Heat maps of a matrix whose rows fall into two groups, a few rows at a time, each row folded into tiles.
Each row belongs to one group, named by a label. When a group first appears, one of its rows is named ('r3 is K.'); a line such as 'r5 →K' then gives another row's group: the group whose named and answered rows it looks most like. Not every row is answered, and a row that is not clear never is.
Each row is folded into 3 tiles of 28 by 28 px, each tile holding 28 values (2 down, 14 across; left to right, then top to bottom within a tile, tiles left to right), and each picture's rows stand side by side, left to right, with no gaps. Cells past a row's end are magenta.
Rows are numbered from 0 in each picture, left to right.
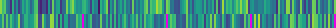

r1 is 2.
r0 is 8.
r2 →2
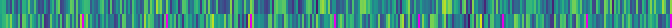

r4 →8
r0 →8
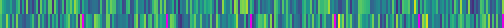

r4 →8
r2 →2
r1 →8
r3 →8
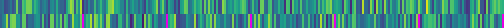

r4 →2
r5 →8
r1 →8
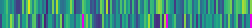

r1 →2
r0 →8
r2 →2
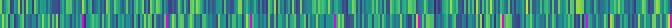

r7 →8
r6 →2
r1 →8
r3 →2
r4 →2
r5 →8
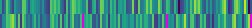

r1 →2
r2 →8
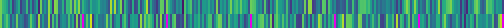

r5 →8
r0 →2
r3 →8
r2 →2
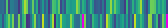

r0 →8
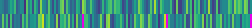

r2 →2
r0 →2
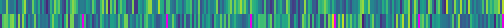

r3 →8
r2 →2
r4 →8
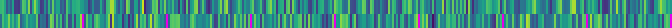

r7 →8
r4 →8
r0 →8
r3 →2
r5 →2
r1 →8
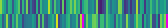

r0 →2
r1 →8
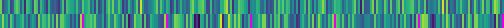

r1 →8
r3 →8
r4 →2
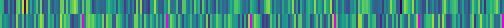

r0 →2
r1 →8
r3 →2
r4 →8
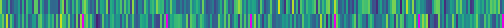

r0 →2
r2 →8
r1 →2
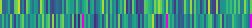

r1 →2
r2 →2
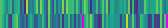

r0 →2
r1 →2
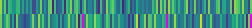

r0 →2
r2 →2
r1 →8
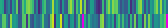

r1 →8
